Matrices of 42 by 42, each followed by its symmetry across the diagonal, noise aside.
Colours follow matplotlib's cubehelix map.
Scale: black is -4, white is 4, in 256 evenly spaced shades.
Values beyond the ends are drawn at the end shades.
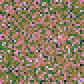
symmetric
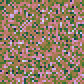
symmetric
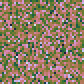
neither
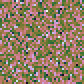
neither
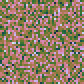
neither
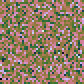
neither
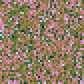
neither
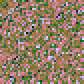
symmetric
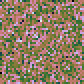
symmetric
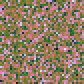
neither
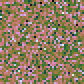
neither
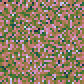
neither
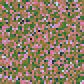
symmetric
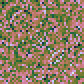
symmetric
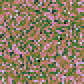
symmetric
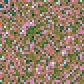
symmetric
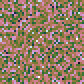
symmetric
